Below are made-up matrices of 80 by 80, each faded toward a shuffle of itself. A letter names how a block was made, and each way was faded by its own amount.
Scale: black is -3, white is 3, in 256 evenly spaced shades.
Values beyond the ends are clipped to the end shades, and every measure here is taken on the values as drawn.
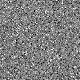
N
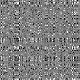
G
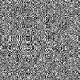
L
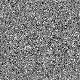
N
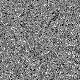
N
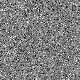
N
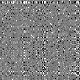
G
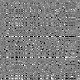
G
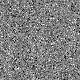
N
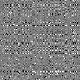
G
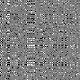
G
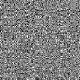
L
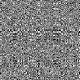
L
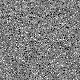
N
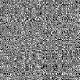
L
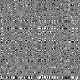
G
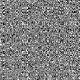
L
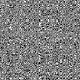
L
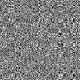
L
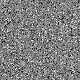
N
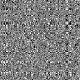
L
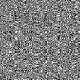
L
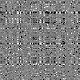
G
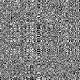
L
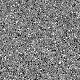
N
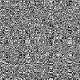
L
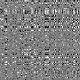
G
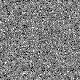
N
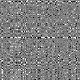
G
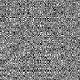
L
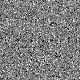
N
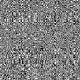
L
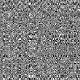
L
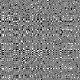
G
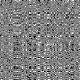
G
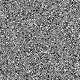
N
